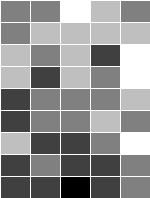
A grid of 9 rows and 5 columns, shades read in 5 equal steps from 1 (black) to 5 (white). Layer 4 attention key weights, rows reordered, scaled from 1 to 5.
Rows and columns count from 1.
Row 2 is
3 4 4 4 4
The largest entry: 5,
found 4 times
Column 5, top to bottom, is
3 4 5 5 4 3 5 3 3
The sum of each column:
26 25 28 27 35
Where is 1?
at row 9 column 3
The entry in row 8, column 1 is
2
